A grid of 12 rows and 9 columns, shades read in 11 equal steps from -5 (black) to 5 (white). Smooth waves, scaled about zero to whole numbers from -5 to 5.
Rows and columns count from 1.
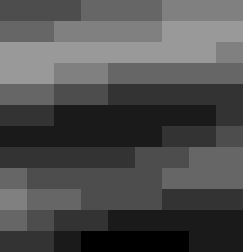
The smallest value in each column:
-4 -4 -4 -5 -5 -5 -5 -4 -4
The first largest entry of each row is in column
7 7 1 1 1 1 9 8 1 1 1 1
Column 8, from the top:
0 1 1 -1 -3 -4 -3 -1 -1 -3 -4 -4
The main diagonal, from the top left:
-2 -1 1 0 -3 -4 -3 -1 -1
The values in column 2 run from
-4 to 1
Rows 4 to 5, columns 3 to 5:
0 0 -1 | -2 -2 -3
